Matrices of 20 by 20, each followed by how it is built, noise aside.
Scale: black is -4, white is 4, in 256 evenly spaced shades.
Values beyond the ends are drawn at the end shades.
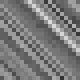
Toeplitz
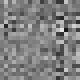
low rank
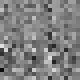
low rank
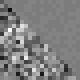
lower triangular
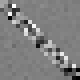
banded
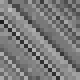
Toeplitz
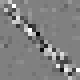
banded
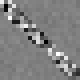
banded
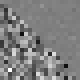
lower triangular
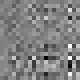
low rank
